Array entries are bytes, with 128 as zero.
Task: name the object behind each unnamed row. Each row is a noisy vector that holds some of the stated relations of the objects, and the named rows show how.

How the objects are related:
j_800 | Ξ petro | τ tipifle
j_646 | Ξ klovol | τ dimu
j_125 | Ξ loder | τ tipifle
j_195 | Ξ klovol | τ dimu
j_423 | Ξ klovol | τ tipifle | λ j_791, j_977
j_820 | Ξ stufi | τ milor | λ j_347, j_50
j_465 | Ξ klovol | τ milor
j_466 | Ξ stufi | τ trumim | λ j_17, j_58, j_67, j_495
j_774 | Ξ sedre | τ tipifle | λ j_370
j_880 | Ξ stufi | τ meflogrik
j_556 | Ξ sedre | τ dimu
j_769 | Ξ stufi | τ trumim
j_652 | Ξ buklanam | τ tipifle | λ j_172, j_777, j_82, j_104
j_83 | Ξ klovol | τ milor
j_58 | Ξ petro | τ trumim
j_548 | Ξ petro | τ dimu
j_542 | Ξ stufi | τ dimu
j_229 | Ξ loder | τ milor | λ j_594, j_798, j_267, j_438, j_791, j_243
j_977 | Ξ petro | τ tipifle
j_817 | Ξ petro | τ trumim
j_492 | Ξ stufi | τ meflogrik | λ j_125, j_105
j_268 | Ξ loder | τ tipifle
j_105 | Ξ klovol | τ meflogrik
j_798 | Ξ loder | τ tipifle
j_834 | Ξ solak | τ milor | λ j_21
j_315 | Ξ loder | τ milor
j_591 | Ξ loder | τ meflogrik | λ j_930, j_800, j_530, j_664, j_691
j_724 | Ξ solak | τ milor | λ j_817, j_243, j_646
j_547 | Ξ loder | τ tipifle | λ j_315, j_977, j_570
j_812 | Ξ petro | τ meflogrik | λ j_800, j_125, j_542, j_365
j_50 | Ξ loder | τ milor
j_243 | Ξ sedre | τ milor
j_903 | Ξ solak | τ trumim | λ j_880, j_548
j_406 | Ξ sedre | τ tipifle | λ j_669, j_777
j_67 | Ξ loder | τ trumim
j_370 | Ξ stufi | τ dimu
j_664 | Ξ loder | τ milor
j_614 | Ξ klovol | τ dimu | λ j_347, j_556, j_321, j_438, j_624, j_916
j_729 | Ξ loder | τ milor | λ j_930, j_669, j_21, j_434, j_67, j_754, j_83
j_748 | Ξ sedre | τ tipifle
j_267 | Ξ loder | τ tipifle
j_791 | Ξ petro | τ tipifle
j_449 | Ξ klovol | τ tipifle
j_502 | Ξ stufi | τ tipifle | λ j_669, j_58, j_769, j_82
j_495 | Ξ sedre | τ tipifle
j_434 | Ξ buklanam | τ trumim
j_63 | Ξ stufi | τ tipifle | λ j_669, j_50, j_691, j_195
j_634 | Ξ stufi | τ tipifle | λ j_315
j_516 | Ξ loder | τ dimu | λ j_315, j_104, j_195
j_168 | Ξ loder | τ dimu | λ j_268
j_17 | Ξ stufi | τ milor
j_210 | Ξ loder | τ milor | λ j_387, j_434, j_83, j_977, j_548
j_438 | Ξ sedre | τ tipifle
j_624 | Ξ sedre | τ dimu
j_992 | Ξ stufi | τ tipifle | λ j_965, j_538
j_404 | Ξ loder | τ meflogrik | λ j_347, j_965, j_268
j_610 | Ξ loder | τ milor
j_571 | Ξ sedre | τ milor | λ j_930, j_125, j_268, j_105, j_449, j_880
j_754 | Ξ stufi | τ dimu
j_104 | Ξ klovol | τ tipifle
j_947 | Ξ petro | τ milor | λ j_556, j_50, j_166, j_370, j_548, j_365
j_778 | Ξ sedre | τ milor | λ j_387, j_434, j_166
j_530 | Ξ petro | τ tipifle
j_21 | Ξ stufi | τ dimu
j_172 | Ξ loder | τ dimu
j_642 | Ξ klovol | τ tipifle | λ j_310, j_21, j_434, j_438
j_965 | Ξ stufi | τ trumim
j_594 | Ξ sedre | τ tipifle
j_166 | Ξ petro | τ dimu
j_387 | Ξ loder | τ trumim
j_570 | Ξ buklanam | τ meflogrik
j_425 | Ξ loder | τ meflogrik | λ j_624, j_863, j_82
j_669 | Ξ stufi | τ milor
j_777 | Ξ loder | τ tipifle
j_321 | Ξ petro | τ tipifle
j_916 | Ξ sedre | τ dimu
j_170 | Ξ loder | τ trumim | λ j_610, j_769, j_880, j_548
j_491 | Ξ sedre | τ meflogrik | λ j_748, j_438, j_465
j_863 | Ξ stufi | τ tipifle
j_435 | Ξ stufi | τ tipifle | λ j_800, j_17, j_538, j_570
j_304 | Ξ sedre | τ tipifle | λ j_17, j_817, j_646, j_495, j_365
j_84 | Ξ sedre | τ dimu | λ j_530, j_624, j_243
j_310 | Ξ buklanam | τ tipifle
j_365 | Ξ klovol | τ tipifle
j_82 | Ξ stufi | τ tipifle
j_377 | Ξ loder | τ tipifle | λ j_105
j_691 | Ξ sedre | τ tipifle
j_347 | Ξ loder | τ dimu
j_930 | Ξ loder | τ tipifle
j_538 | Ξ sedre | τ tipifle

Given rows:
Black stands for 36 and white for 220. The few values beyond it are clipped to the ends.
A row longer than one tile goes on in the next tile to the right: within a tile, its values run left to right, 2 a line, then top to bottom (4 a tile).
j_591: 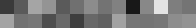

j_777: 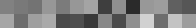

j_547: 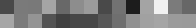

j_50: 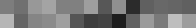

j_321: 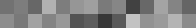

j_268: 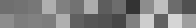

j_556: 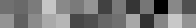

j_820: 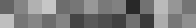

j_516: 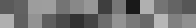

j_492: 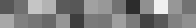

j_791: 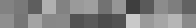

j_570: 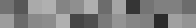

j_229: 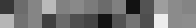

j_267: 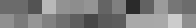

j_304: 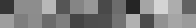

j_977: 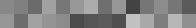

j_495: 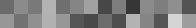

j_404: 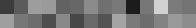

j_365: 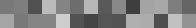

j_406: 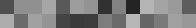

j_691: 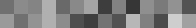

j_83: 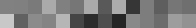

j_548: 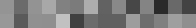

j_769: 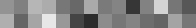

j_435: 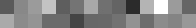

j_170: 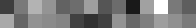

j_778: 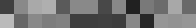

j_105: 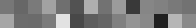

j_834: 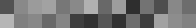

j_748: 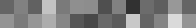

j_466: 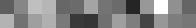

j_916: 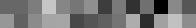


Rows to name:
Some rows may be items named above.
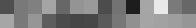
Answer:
j_547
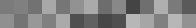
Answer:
j_530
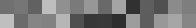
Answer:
j_465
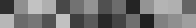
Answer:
j_571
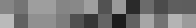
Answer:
j_315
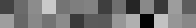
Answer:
j_84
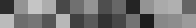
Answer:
j_571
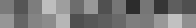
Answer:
j_347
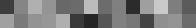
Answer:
j_903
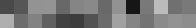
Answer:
j_425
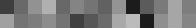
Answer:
j_491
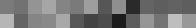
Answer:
j_50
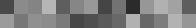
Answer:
j_774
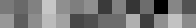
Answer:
j_624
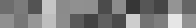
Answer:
j_438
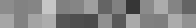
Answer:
j_863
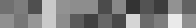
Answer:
j_438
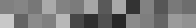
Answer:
j_83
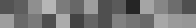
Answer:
j_168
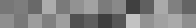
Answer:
j_321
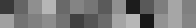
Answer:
j_491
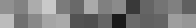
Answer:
j_17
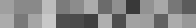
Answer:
j_82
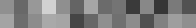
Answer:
j_370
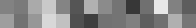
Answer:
j_965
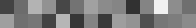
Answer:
j_812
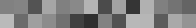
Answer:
j_104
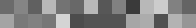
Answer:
j_449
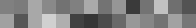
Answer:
j_58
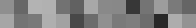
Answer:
j_880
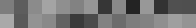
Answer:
j_172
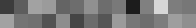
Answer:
j_404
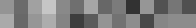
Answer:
j_754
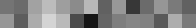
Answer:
j_434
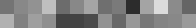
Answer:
j_634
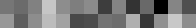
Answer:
j_624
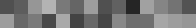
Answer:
j_168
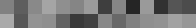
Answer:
j_172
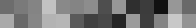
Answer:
j_243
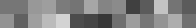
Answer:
j_817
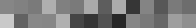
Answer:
j_83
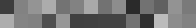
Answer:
j_724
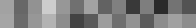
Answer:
j_21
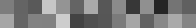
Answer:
j_646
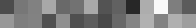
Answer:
j_377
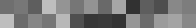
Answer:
j_465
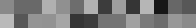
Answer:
j_195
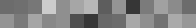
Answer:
j_310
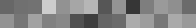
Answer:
j_310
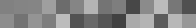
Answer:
j_800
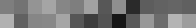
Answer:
j_50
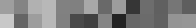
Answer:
j_669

